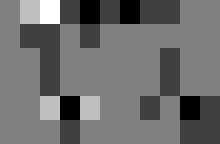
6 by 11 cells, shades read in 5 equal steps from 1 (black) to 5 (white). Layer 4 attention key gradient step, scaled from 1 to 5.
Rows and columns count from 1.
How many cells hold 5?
1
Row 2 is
3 2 2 3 2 3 3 3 3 3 3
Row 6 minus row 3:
0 0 1 -1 0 0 0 0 1 -1 -1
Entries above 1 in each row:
9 11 11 11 9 11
